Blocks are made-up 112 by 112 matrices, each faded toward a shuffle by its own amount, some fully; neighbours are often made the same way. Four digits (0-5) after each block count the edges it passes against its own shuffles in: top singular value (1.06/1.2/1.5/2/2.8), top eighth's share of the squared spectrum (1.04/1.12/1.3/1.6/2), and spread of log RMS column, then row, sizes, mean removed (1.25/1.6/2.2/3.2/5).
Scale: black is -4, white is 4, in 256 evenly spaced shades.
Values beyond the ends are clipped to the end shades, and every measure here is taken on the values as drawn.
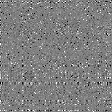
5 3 2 2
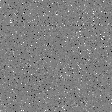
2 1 0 0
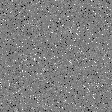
0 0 0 0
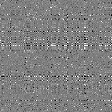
5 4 3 3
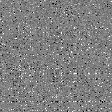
4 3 1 2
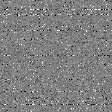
2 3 1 3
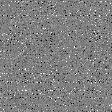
2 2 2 2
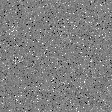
0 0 0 0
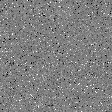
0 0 0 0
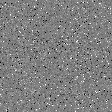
0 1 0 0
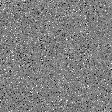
3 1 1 0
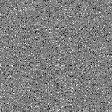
4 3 1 1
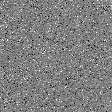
3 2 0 0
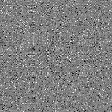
4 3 1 1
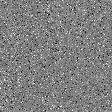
2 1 0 0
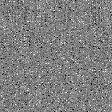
4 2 1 1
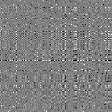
5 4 3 3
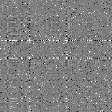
5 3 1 2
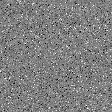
2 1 0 0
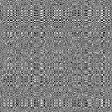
5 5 4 4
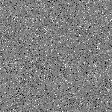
3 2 0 0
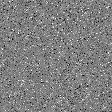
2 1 0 0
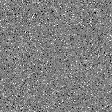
3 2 0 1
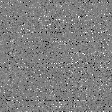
2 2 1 3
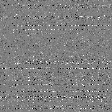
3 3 2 3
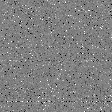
2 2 0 1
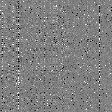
5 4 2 2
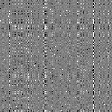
5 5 4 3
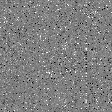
3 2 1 0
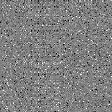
4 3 2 1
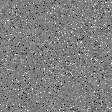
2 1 0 0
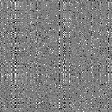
5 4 3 2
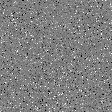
0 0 0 0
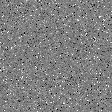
0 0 0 0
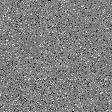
0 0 0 0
